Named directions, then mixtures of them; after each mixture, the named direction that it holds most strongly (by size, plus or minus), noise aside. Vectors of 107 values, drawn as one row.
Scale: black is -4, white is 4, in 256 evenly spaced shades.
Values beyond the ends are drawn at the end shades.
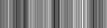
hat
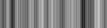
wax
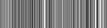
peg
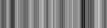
wax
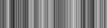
wax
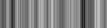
wax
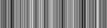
wax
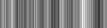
wax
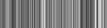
peg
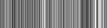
peg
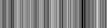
wax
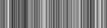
peg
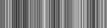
hat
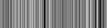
peg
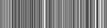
peg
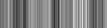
hat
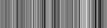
peg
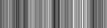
hat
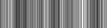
hat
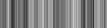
wax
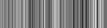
hat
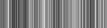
hat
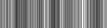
hat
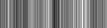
hat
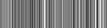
peg
